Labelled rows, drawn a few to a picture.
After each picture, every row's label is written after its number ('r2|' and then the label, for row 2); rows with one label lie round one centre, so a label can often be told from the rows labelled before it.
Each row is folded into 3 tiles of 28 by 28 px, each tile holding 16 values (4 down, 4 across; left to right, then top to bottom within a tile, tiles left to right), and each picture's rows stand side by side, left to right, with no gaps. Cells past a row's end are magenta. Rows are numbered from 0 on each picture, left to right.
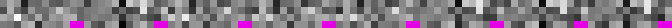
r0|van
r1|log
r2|van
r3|van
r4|van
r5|log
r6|log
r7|log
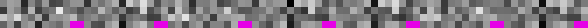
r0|van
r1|log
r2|van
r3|log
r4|log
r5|van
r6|log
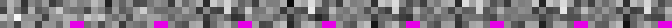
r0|van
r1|van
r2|log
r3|log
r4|log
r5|log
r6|log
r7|log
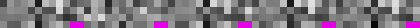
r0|log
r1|van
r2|log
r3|log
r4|log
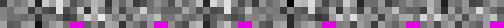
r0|log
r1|van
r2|log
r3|log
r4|van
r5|van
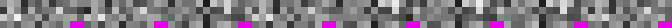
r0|van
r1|van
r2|log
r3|van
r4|log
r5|log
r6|log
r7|van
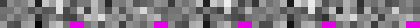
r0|log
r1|van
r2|log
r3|log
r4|van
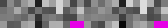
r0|log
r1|log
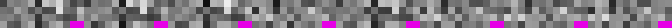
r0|log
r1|log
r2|log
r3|van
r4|log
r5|van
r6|van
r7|van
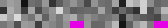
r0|van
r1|log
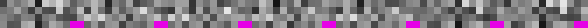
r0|log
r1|van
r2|van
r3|van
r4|van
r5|log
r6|log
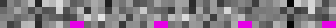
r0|log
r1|van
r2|van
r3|log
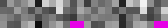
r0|log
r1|log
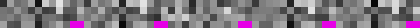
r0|log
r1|log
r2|van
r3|log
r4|log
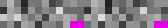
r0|van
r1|van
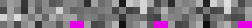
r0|van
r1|log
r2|log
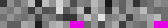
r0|log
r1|van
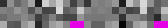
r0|log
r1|log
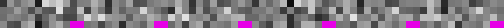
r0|log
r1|van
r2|van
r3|log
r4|van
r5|van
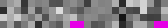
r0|van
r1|log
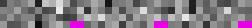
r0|log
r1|van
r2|van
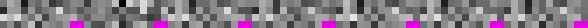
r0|van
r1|log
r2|van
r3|van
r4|van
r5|van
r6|van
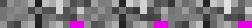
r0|log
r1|log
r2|log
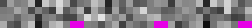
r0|log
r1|van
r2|log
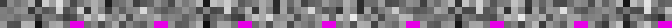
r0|log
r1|van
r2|log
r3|van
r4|van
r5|log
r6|van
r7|log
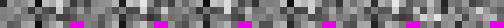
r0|log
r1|log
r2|log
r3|log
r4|log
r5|van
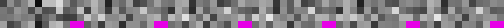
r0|log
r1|van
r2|van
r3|van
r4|van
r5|van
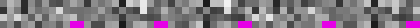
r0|van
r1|log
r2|log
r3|van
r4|log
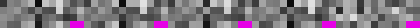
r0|log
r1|log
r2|log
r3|log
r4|van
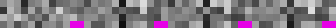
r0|van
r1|log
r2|log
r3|log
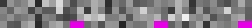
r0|log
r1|van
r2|van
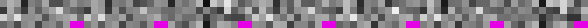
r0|van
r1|van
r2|log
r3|van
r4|van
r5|van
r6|log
